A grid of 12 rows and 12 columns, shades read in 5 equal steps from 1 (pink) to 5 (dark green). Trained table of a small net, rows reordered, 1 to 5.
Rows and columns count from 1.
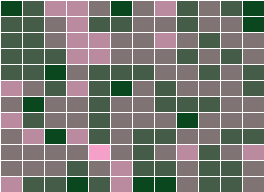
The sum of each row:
42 42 36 39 45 40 42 39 41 34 40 45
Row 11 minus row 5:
-1 -1 -2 1 -1 -2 0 1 0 0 1 -1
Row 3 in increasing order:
2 2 2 3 3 3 3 3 3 4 4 4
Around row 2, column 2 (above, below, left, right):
4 4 4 3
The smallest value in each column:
2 2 2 2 1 2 3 2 2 3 3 2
